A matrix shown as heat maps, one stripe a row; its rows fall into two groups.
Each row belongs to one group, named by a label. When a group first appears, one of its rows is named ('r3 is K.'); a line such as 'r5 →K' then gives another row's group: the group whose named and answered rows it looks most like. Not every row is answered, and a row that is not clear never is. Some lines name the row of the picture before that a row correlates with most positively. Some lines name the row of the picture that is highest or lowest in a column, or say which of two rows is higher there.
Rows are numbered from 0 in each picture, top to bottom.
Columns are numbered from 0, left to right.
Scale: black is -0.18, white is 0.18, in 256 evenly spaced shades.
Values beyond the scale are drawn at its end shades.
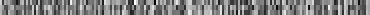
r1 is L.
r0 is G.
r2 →L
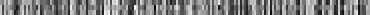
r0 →G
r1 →G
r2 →G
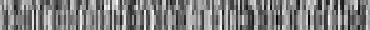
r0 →G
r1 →G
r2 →L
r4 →L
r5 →L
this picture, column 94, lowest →0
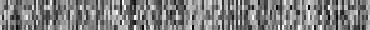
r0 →L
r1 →L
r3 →G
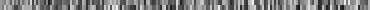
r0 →G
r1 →G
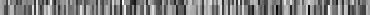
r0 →L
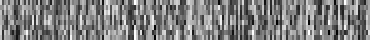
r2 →G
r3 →L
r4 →L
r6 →G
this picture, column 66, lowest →5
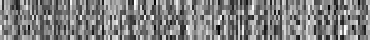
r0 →G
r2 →G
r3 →L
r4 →G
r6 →L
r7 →G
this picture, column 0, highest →5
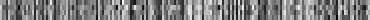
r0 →L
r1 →L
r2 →L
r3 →L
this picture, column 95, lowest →0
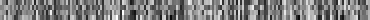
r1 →G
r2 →L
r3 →G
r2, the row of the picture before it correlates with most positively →0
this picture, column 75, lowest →1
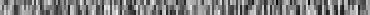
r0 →L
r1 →G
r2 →G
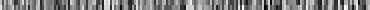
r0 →G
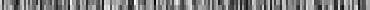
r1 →G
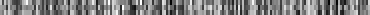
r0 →G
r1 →L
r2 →G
